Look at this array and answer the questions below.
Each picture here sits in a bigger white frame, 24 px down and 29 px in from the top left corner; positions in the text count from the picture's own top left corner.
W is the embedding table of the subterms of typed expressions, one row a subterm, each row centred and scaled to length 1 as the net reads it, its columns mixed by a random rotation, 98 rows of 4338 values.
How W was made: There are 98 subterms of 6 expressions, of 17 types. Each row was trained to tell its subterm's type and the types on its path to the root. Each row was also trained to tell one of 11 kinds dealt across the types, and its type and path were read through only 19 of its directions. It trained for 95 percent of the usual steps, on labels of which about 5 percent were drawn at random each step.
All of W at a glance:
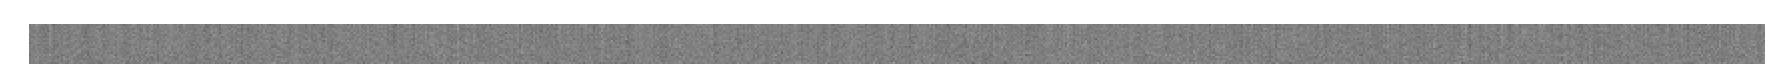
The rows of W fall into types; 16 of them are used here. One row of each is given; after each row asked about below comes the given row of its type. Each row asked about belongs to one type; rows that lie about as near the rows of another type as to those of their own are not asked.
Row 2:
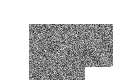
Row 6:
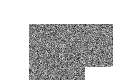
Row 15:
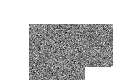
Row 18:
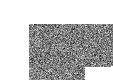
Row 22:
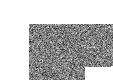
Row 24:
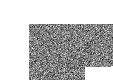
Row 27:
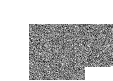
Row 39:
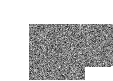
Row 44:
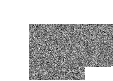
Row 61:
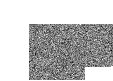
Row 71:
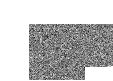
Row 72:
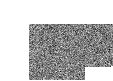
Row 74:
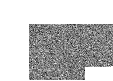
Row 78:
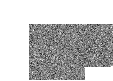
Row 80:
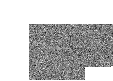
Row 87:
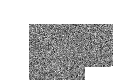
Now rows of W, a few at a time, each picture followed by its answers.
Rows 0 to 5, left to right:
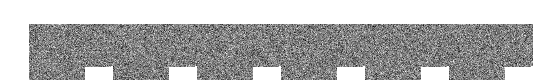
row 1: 87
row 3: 22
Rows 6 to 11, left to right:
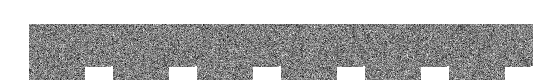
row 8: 44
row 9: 2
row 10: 78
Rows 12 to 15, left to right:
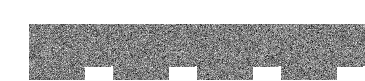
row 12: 44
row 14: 87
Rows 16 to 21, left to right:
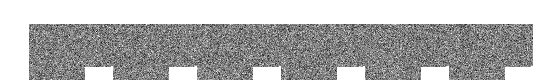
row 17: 18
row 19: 6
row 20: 2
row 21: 74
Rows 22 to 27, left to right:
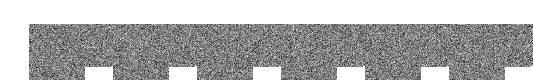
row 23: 39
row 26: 87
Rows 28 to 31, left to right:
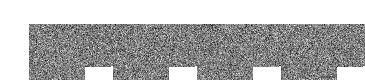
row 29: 61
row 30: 74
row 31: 78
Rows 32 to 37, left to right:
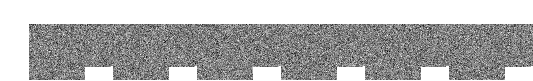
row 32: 44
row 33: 39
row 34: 78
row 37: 87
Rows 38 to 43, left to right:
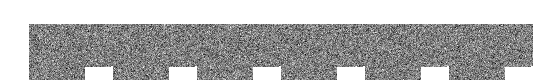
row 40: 61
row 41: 61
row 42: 22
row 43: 22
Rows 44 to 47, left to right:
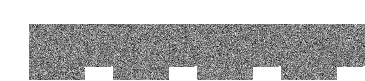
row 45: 2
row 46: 72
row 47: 80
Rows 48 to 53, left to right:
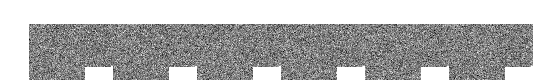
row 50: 6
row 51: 22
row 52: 2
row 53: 2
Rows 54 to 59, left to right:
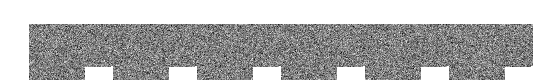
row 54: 39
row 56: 6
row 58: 6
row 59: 78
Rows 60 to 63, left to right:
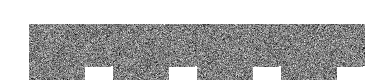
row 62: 44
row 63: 15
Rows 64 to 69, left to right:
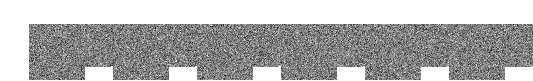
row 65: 61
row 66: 18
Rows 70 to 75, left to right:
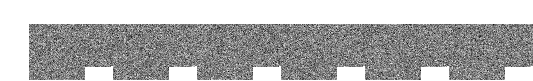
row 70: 80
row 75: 44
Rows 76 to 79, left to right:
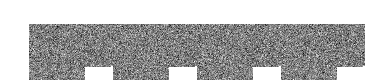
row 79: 72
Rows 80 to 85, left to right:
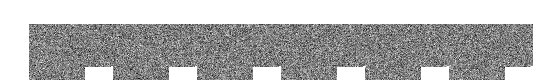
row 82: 6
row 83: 18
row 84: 71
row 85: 71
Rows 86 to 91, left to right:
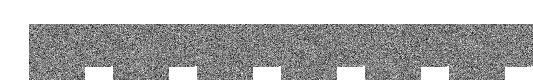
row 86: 78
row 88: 71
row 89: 22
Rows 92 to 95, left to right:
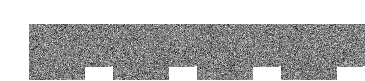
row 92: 15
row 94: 74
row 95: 24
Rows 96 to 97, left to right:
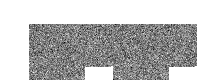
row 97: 61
